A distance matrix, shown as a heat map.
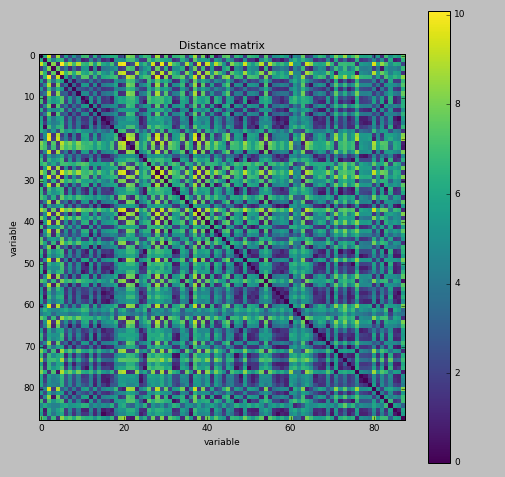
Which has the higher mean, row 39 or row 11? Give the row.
39
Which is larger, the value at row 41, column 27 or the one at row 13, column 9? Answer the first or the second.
the first
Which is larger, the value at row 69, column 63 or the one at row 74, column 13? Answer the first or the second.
the first
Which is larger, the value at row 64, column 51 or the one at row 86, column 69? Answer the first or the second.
the first
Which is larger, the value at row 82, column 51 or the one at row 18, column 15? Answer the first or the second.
the first
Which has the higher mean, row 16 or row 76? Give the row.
76
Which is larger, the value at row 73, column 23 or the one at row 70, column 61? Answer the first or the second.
the first
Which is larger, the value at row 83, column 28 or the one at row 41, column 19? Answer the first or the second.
the first
